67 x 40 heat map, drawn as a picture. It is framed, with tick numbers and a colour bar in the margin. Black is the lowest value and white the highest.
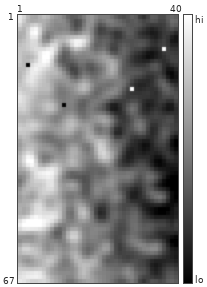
The field is mottled with small blotches. No row or column stands out. There is an overall slope up to the left. Four lone cells stand out: two far higher and two far lower than their neighbours.
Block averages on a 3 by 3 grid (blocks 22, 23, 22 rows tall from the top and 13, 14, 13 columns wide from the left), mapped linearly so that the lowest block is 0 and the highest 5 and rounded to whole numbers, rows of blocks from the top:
5 3 0 / 5 3 0 / 5 3 0
